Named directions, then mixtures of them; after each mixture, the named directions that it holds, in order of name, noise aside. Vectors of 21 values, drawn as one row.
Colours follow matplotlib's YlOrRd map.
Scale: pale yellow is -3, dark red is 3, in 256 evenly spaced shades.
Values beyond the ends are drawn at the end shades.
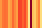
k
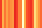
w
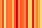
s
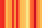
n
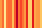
s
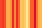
n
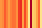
k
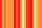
w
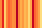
n, s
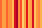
s, w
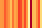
k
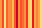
s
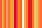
w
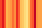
n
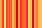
s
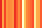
w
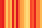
n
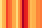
n, w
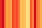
n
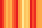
n, w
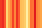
n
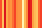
s, w
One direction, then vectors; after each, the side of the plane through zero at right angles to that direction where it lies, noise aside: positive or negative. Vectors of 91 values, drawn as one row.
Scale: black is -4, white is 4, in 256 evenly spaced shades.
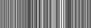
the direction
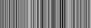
negative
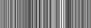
positive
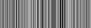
negative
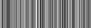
negative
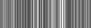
positive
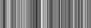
positive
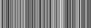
positive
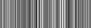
positive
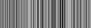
negative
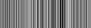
negative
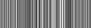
positive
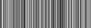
negative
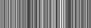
positive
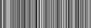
positive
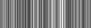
positive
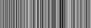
negative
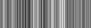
positive
